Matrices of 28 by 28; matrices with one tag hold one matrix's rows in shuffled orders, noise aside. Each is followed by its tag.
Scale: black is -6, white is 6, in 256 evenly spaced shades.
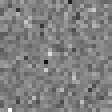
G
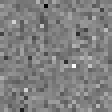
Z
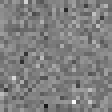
Z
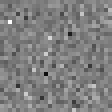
G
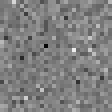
Z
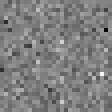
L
